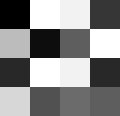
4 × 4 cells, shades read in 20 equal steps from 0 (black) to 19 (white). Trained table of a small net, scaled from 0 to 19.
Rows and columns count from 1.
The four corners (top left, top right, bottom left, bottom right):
0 4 16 7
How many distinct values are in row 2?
4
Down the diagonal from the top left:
0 1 18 7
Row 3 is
3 19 18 3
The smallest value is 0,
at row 1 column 1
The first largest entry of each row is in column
2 4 2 1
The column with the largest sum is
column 3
